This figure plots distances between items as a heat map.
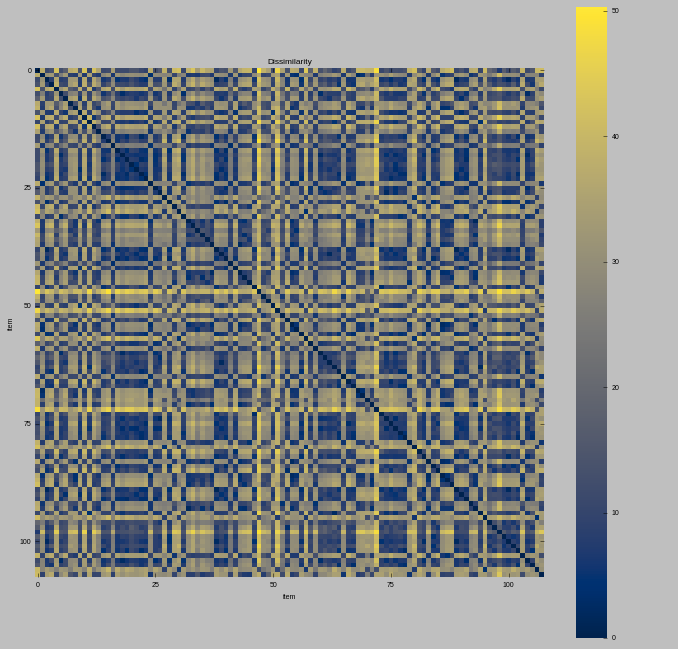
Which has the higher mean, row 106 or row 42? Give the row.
106
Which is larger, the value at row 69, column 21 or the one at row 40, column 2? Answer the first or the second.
the first
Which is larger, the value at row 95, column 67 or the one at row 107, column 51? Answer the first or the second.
the second
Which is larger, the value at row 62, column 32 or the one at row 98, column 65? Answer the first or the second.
the second
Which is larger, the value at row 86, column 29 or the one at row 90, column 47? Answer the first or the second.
the second
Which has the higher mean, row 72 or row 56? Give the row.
72
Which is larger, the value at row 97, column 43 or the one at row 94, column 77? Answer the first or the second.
the first
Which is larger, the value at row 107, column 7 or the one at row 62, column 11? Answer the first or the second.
the first
